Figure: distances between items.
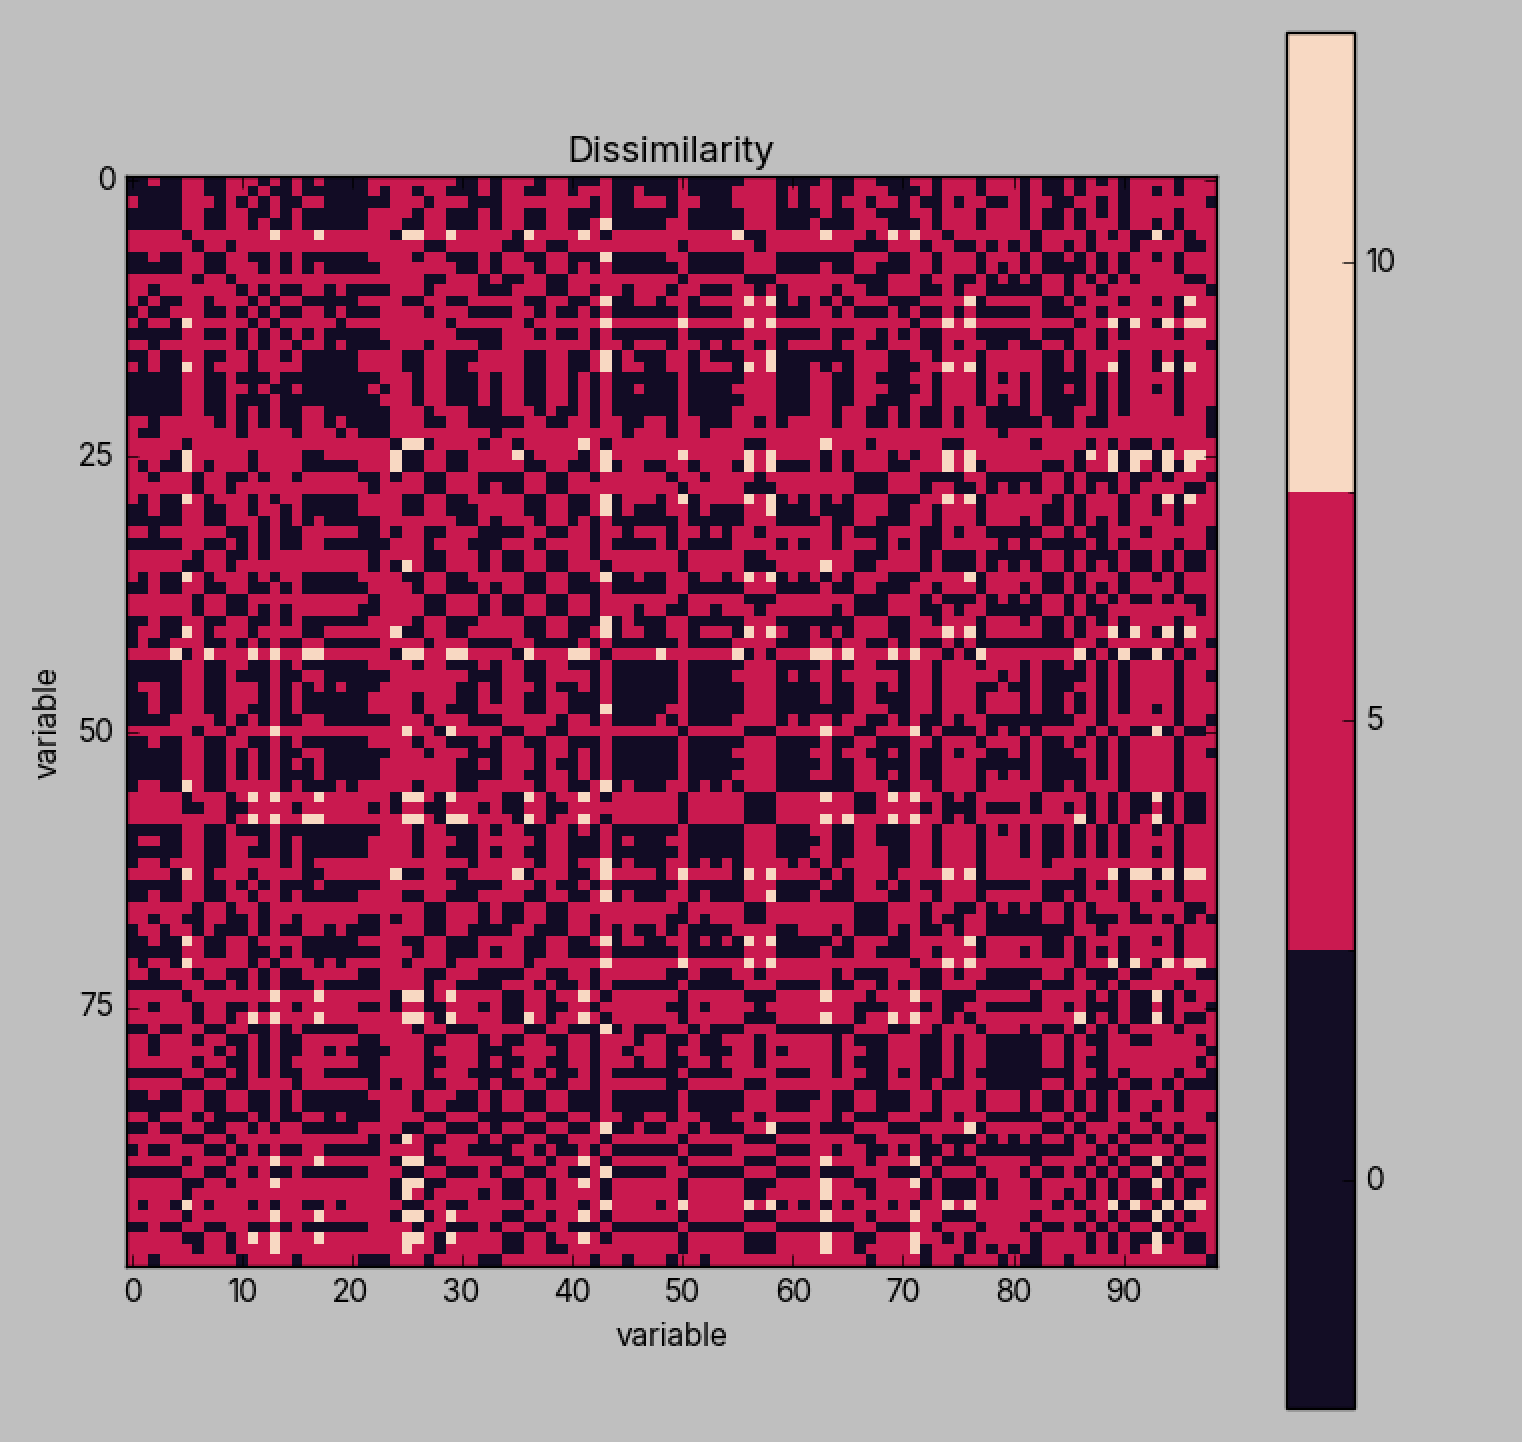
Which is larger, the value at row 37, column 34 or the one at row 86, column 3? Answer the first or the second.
the first
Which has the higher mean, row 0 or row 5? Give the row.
5
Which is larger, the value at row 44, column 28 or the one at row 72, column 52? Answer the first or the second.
the first
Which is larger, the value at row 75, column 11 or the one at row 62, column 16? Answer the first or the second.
the first
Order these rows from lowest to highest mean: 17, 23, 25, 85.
85, 17, 23, 25
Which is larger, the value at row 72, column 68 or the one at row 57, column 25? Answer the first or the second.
the second
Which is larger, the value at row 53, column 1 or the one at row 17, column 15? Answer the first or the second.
the second
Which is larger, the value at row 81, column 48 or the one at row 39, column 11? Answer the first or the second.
the second
